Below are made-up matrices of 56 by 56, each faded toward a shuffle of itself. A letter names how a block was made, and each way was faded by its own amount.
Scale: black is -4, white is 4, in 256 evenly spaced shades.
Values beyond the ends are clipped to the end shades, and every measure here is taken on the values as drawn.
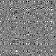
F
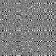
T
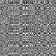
T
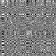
T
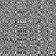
T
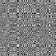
T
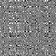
F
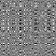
T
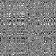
F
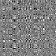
F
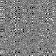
F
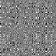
F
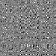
F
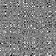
F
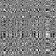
T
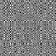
T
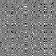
T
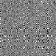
F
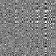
T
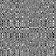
T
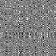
F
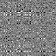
F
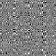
F
